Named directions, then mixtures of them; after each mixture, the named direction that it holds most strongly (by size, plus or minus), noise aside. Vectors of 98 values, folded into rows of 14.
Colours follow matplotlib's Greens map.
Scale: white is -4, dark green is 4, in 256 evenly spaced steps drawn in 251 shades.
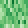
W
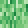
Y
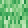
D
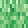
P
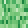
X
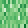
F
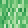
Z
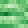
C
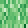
F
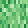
F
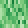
W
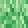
P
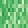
Z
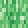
P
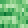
C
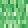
Y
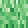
P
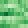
C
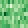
C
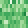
P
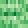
C
